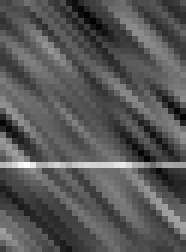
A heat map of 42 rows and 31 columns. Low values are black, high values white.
Row 28 stands out from the rest. Neither half mirrors the other. The ninth with the lowest average is the top middle. The ninth with the highest average is the middle left. No overall slope runs across the table.
